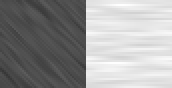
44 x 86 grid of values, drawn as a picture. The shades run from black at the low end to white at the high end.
The table splits into one row of 2 panels. Panel 1,1: low, slanting down to the right, faint in contrast. Panel 1,2: very high, streaked across, faint in contrast.
